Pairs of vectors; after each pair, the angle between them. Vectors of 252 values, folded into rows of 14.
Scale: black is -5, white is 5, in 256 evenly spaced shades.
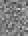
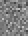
nearly parallel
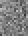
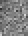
nearly opposite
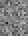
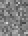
nearly opposite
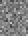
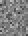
nearly opposite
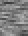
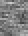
nearly opposite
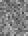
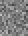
orthogonal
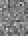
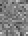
partly opposed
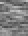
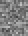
partly opposed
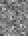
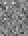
partly opposed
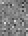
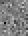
nearly opposite
